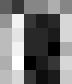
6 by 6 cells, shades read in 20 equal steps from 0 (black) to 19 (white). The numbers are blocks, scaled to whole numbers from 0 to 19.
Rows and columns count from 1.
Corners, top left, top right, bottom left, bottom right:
7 10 14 15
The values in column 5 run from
0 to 13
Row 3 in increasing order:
2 3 3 14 16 17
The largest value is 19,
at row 5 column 2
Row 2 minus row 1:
4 14 -6 -8 -10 6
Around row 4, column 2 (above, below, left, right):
17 19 14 3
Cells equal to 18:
2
